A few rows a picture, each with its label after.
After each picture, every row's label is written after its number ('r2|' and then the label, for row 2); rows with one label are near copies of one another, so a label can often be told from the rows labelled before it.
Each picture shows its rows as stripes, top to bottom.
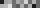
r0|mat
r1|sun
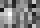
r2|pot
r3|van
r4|mat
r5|sun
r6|sun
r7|sun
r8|pot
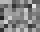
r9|sun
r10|pot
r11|mat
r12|mat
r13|mat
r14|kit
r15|van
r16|mat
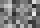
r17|pot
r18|sun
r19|mat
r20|pot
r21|kit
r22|van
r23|sun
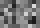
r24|van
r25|pot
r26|kit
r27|mat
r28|van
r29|van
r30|kit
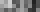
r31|sun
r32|sun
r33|van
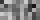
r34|mat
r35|van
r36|pot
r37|sun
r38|sun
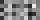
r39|mat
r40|pot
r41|mat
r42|van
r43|mat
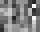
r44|van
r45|pot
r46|sun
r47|sun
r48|pot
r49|pot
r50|mat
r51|mat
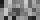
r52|mat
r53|mat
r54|kit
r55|kit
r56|van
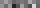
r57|kit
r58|pot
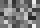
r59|pot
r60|pot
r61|sun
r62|mat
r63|van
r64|kit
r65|pot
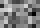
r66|kit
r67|mat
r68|sun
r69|van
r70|kit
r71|kit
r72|van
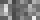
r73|pot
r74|kit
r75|kit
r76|kit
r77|pot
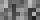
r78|kit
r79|kit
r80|van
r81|pot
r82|van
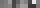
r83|pot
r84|van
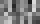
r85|pot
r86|pot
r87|pot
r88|kit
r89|sun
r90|sun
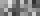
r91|sun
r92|sun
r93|kit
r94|pot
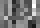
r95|pot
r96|pot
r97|pot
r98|pot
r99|kit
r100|van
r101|van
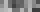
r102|kit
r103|kit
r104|sun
